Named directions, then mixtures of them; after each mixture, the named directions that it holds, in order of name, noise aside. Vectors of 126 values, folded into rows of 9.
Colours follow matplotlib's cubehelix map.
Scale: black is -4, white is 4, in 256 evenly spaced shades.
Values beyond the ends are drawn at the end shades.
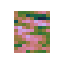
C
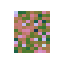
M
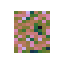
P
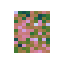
C, M, P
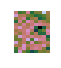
C, M, P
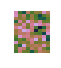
C, M, P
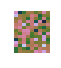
M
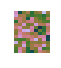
C, M, P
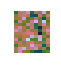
C, M, P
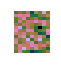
C, P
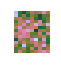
C, M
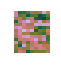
C, M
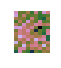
C, M, P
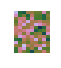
C, M, P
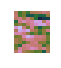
C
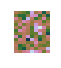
P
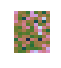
C, M, P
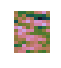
C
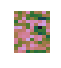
C, P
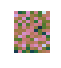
M, P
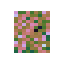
M, P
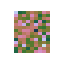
M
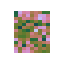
C, M
